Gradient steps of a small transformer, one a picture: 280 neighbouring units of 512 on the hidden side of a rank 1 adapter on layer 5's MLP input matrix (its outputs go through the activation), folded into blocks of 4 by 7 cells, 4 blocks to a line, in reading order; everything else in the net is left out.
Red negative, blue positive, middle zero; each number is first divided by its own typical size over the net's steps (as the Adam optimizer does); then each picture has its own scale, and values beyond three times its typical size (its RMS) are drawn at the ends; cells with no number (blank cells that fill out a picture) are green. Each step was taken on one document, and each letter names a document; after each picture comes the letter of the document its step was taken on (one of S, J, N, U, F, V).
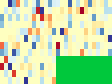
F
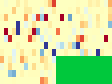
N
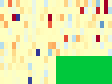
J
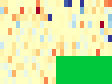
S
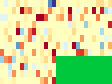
N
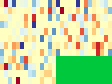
F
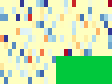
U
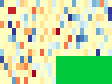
F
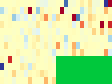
S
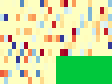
U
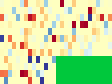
U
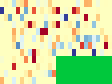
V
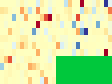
S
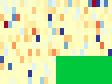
J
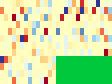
S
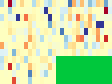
J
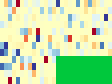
F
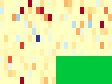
S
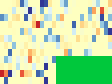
U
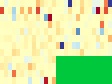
S
